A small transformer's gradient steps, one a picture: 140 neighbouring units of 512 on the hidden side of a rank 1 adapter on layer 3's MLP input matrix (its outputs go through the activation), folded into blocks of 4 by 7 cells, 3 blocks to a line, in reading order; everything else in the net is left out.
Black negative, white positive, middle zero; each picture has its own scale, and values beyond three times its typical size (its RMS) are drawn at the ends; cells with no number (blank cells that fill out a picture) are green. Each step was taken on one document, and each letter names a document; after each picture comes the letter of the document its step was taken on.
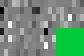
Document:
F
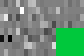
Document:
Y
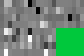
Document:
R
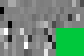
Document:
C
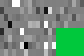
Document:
Y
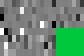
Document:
C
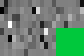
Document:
F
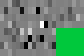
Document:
R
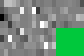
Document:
Y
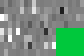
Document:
Y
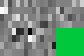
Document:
R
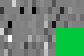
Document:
C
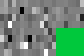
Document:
Y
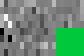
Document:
F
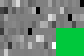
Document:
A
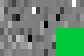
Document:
R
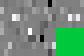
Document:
A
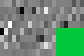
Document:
F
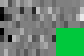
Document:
F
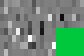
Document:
R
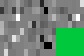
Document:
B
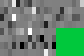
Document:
R
